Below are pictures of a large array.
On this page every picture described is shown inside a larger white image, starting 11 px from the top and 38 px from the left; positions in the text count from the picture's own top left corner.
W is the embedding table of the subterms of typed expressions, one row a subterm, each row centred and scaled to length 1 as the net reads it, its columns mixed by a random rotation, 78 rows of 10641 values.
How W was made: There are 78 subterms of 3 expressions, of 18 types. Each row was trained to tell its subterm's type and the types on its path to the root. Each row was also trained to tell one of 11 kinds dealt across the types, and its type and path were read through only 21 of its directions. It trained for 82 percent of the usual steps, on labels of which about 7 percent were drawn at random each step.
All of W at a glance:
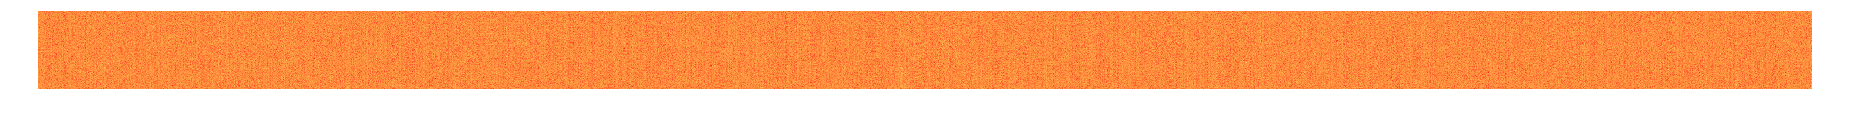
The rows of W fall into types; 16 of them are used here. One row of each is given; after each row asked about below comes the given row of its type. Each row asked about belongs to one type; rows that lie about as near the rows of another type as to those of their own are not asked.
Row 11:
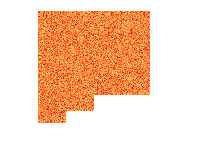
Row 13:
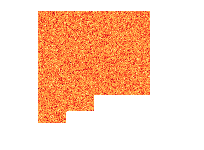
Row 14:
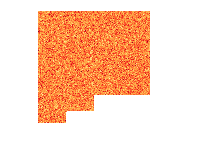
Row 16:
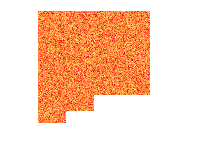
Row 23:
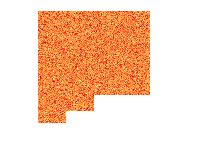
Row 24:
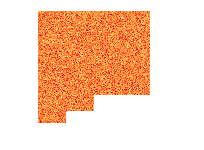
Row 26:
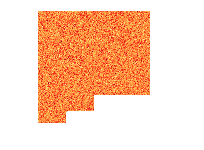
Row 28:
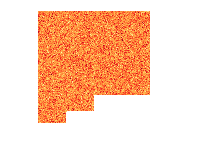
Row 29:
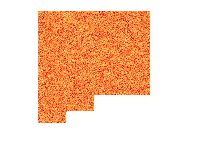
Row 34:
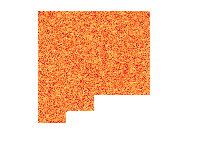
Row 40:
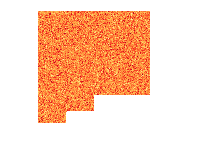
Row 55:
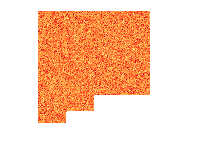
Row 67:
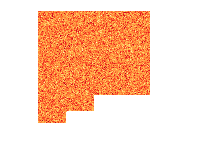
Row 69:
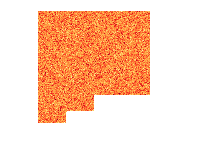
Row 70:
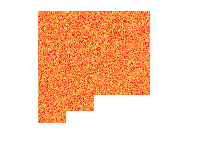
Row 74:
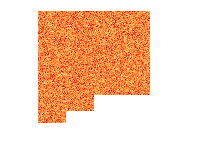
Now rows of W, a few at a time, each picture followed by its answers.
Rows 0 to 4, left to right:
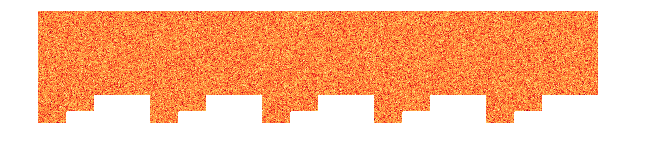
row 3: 67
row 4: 74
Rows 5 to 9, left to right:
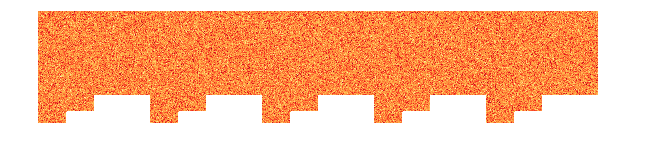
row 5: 14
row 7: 14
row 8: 55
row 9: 70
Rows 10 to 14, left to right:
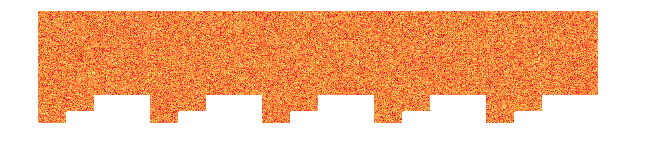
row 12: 11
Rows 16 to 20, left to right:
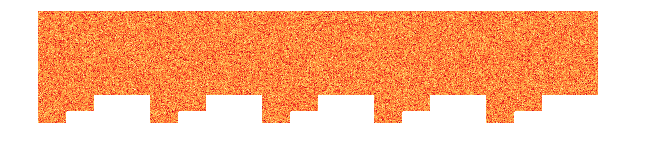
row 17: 23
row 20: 23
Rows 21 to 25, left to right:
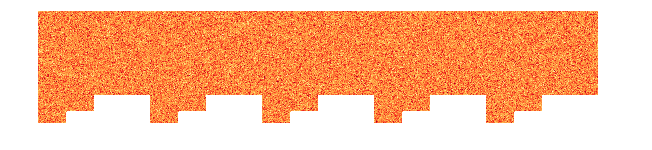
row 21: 28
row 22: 24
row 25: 28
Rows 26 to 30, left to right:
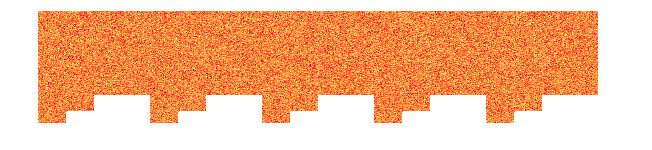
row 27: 13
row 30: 26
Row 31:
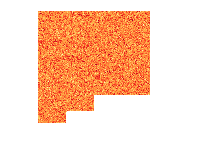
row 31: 69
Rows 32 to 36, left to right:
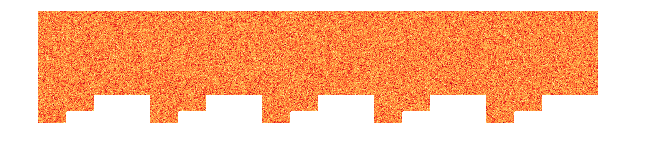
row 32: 69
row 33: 24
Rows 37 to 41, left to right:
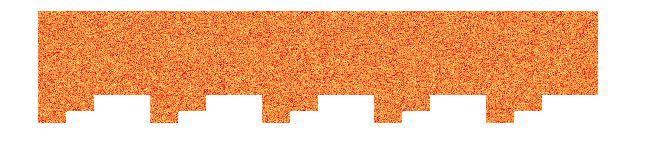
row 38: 13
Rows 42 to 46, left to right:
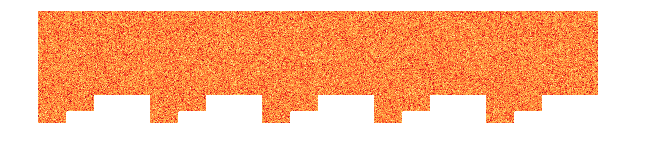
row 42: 13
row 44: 28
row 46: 13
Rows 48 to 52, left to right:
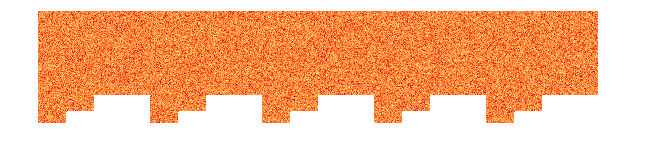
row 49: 26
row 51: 67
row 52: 23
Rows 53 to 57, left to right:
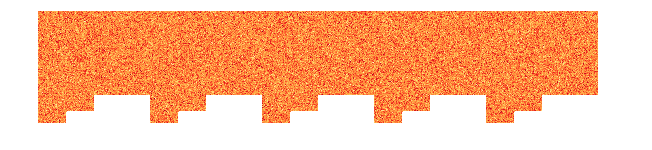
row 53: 69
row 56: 74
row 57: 69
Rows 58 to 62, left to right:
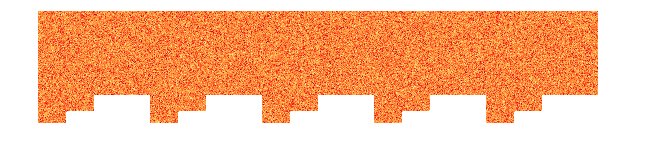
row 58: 55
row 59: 14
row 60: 24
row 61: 67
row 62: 16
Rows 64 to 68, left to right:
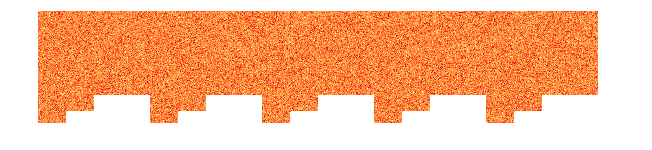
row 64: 24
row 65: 55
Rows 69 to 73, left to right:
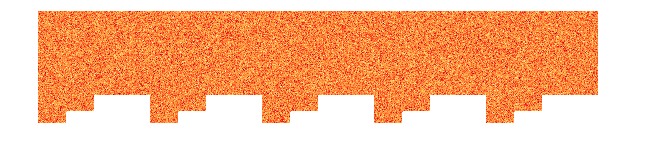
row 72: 11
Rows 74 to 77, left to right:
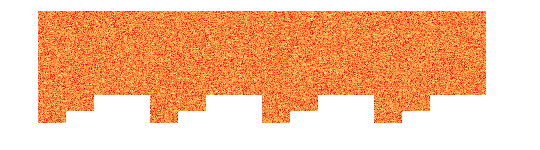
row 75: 74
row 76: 67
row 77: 14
